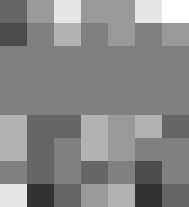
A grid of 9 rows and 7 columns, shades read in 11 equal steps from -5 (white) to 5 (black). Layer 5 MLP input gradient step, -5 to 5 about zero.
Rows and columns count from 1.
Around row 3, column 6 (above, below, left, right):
0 0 0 0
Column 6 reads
-4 0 0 0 0 -2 0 2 3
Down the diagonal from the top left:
1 0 0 0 0 -2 0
